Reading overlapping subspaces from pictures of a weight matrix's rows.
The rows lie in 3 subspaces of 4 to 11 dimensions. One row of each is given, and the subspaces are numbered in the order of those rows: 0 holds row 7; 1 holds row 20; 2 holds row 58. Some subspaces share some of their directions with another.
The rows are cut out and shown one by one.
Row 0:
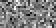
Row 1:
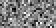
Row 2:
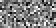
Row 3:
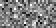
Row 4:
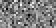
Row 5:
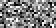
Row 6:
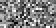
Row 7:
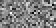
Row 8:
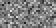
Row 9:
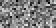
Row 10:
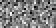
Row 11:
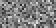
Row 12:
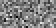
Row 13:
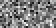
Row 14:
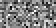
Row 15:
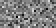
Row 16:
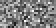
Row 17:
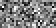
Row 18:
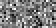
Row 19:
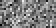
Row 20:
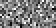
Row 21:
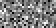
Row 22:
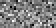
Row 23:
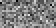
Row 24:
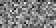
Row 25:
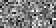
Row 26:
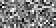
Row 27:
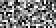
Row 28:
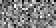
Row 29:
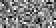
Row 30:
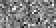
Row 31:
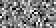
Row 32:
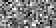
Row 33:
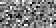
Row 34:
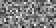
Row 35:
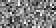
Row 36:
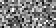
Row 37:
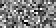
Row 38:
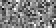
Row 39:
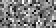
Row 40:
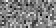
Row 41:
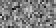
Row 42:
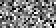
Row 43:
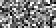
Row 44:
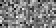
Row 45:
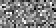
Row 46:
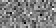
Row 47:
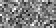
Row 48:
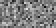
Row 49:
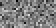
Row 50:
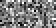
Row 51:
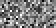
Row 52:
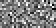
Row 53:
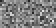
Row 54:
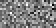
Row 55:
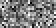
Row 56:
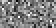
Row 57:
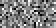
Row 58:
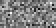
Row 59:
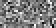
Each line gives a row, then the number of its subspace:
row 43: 0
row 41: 1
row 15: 1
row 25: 2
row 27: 2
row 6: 1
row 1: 1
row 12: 1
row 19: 1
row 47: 1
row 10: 0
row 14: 2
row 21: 2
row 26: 2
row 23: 0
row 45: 2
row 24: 1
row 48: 1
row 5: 2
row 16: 1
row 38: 2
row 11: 2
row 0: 2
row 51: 1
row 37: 1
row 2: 2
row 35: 2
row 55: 1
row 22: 2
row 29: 2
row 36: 2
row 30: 2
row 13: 0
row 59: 2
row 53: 1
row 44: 1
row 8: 1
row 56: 2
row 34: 1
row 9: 0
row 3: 1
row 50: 2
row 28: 1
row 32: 1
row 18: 2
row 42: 2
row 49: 0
